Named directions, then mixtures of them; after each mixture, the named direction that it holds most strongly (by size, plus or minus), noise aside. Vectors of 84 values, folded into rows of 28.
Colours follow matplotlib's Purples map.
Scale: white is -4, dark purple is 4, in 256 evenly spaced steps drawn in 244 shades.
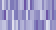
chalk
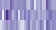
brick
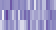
brick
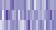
brick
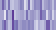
chalk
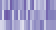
brick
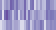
brick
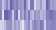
brick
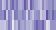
chalk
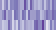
chalk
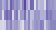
brick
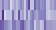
brick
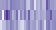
brick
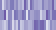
chalk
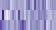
brick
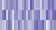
chalk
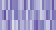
chalk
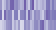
chalk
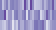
chalk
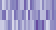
chalk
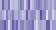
chalk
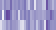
brick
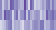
chalk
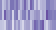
chalk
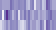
brick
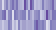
chalk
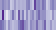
brick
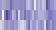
brick
